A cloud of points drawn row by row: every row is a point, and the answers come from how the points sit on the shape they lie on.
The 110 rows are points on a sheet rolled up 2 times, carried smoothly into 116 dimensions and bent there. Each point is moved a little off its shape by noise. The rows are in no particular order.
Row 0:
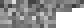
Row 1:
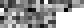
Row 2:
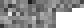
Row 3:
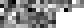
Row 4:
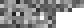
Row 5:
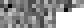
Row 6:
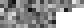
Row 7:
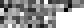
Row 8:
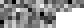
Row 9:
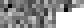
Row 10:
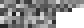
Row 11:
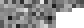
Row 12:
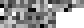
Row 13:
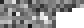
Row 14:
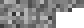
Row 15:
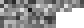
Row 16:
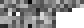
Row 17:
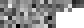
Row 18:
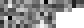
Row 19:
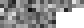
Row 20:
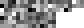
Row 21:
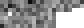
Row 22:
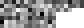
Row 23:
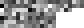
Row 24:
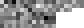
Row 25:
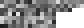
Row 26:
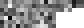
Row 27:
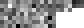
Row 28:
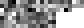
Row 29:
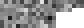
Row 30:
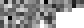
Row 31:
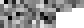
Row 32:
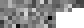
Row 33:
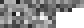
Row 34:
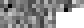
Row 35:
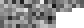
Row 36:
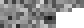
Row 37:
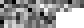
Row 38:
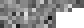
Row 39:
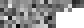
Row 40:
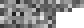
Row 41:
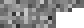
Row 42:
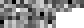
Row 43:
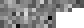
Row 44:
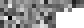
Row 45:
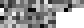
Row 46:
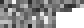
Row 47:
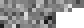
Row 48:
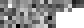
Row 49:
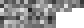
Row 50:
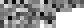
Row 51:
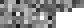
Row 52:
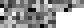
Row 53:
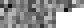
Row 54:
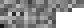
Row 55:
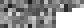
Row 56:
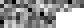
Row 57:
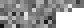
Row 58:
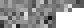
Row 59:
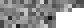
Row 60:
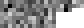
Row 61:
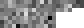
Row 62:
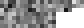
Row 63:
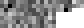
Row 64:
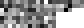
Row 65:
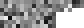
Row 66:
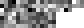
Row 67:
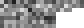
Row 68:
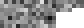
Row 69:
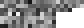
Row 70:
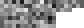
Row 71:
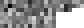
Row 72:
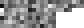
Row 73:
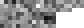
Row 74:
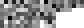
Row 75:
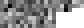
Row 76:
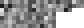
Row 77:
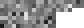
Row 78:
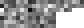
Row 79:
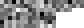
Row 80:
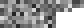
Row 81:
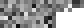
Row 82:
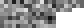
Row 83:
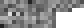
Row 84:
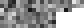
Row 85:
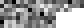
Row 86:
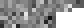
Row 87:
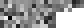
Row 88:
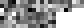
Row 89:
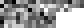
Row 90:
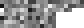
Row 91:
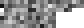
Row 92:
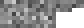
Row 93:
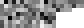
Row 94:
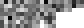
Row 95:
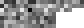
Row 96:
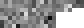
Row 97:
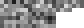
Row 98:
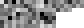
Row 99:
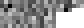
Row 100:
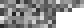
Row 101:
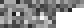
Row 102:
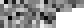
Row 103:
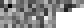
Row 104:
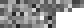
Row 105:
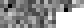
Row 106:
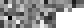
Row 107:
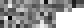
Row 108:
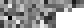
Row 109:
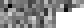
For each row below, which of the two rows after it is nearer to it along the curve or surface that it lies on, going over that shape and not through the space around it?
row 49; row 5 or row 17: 5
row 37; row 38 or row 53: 53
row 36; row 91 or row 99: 91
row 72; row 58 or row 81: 58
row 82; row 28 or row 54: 54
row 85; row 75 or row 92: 75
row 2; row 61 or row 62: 61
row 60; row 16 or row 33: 16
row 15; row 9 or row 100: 9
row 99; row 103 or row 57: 103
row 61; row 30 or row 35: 35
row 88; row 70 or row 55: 55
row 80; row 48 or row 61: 48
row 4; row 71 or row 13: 13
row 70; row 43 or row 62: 43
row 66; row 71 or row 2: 71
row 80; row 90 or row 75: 75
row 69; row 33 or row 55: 33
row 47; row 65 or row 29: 29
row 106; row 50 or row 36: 50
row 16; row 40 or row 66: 40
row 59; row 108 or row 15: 15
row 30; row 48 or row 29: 48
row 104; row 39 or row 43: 39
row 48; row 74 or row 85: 74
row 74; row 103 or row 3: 3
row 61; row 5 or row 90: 90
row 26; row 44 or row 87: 44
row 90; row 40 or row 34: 34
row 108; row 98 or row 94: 94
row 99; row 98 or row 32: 32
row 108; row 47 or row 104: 104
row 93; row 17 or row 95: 17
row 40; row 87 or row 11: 87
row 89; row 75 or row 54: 75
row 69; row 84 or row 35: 84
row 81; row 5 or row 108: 108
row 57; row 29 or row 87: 29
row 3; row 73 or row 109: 109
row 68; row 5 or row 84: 84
